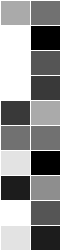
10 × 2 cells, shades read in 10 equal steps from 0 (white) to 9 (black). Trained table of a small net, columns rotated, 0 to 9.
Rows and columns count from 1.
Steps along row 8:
down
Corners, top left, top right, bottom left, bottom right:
3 5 1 8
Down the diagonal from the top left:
3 9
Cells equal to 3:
2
